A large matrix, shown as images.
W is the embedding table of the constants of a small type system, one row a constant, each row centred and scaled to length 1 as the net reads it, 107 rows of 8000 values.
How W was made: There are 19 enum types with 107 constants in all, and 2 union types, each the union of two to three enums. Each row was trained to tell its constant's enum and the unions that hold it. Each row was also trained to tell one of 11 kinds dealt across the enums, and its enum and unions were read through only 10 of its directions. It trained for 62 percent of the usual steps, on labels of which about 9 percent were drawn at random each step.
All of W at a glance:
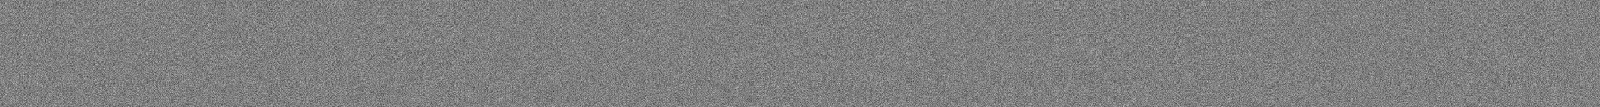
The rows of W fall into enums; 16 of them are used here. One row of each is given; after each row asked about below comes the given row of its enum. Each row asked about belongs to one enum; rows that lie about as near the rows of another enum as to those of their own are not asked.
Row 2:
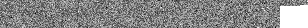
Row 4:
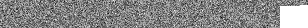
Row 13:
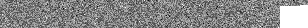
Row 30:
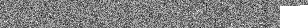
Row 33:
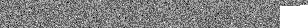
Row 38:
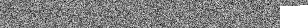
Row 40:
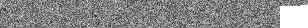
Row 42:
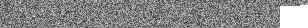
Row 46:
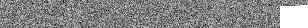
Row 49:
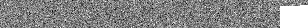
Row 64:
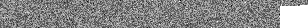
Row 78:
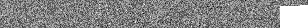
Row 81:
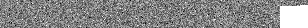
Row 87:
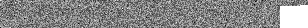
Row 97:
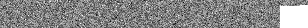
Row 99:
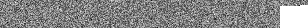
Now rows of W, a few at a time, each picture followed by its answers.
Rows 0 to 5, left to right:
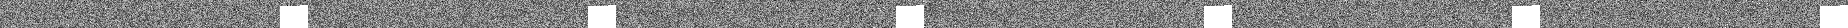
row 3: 2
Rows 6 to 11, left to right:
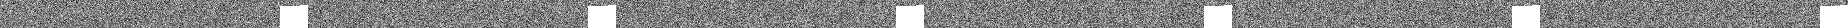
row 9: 97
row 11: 13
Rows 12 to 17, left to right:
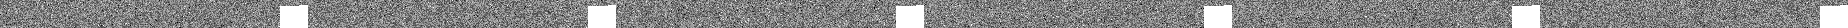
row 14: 13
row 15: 78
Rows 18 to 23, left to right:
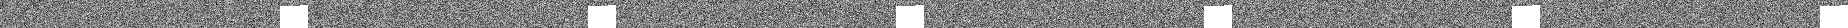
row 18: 49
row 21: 33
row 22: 78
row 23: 78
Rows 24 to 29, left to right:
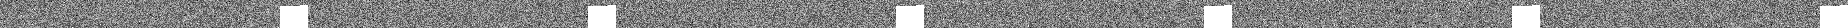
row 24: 30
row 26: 42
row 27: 13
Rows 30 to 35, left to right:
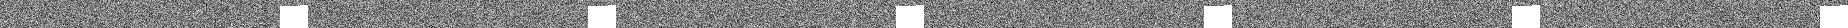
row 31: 2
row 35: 78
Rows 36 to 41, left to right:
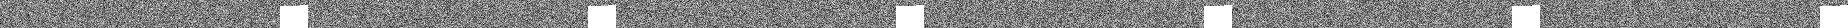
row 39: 13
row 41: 40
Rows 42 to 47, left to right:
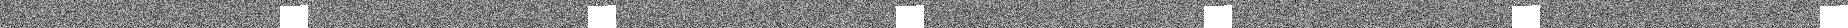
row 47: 13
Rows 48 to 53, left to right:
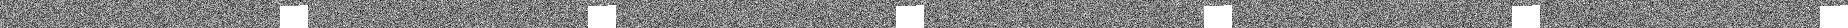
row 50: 33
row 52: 33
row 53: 40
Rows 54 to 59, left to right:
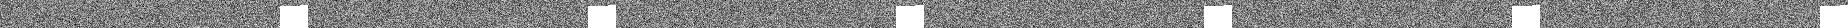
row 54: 42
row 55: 99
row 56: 49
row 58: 99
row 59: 87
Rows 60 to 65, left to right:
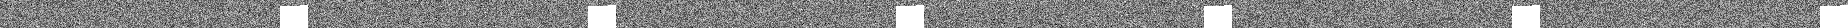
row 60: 64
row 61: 40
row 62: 40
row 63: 4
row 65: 99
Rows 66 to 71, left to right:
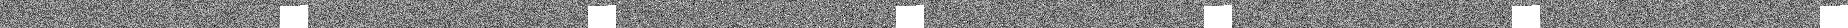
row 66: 2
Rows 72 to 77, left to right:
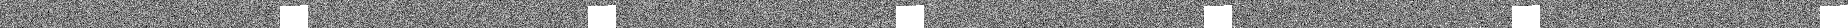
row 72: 40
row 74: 97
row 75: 78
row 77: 64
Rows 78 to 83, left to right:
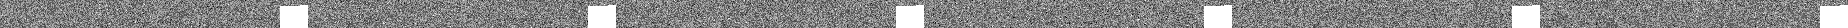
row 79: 64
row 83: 64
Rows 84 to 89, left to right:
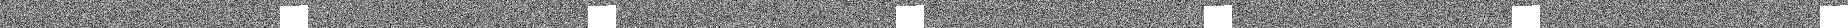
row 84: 4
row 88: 42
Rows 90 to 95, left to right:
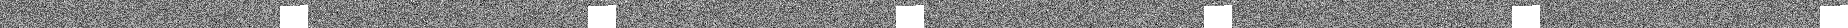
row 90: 2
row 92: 46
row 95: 42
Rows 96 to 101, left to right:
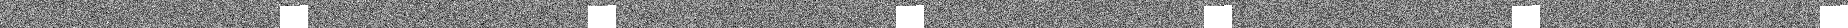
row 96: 49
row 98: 97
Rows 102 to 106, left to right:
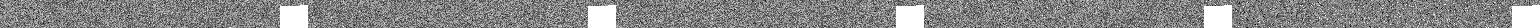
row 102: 64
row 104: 2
